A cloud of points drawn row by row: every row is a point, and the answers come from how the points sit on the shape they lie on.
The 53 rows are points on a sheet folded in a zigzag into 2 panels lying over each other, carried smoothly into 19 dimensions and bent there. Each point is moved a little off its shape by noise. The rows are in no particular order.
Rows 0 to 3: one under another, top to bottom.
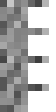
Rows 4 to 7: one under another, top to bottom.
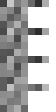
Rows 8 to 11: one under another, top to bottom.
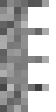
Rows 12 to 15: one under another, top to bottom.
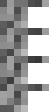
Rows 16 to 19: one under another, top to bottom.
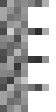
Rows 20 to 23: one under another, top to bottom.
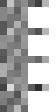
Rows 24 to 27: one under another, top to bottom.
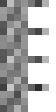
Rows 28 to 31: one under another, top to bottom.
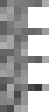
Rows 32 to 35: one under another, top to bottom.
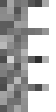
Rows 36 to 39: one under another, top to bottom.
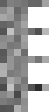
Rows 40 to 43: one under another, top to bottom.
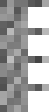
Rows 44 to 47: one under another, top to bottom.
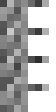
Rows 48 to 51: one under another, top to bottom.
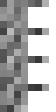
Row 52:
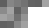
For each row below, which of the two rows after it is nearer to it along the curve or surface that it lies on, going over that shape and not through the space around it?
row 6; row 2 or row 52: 52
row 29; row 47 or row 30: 30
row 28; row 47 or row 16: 47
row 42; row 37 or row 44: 37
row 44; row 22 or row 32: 22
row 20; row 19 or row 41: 41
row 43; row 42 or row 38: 38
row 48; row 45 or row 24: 45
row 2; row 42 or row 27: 27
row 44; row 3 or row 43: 43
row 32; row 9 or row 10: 10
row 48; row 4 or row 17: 17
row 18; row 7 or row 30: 30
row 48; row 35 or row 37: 37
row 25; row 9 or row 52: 52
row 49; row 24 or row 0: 24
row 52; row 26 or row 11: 26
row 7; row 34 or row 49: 34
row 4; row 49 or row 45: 49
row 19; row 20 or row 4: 4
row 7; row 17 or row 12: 17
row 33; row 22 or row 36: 22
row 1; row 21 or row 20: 21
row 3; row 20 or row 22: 20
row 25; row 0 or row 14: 0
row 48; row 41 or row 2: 41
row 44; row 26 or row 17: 17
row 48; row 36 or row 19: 36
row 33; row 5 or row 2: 2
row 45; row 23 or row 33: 23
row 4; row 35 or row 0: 35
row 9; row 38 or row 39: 38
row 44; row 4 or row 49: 49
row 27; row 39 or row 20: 39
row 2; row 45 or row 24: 24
